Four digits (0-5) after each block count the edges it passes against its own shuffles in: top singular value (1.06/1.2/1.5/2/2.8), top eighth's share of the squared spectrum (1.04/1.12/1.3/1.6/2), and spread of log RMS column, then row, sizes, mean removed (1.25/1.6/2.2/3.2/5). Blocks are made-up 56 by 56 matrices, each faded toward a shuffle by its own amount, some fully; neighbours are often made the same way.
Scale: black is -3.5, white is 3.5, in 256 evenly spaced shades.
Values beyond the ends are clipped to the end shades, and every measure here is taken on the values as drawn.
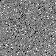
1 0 0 0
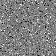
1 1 0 0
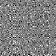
4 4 2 2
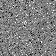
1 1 0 0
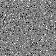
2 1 0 0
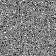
2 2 0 0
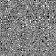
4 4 2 2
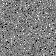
0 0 0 0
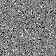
1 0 0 0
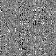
3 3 3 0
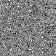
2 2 1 0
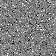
0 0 0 0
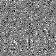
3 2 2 0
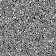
1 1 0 0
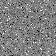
0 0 0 0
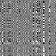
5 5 4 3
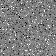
0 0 0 0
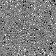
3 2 1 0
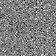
1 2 2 0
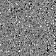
1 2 2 1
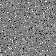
0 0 0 0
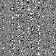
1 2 3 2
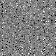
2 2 2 1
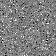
0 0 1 0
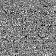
1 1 0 2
